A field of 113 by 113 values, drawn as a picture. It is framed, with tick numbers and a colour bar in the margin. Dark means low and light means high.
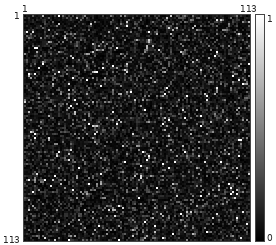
Grain: fine. Seam: none. Histogram: skewed, a long tail of high values. Average level on the scale: 10%. Stripes: none. Slope: none. Mirror symmetry: none.
